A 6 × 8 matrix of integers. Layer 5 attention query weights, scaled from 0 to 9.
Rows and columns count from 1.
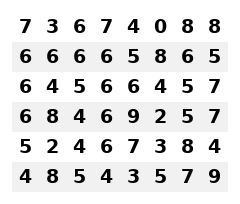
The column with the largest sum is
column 8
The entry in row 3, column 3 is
5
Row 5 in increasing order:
2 3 4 4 5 6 7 8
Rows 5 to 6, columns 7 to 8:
8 4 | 7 9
